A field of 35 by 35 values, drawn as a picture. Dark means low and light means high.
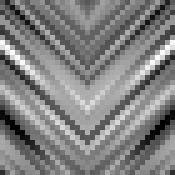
No row or column stands out. The ninth with the highest average is the centre. It is mirror symmetric from left to right.
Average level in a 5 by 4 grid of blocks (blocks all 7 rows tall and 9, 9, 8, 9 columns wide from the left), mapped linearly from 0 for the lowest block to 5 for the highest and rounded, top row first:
0 2 2 0
3 2 2 3
3 5 5 3
0 4 4 0
1 2 2 1
